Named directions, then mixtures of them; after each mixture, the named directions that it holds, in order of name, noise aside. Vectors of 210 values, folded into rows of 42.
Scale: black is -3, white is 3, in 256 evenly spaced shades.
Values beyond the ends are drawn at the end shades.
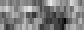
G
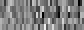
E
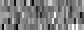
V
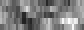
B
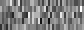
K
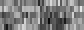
G, K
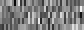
K, V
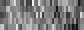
B, E, V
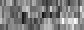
B, E, K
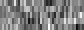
B, K, V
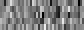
E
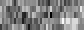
B, K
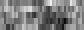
G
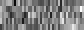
B, K, V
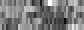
G, V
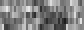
G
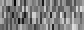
B, K, V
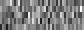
K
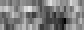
G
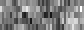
B, G, K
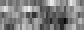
G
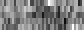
E, G, V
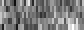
B, V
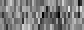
E, G, K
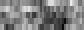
G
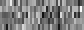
E, G, K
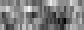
G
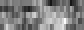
G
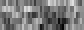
G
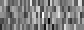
E, K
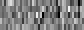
E, K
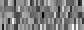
E, V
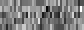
E, G, K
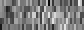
E, G, K
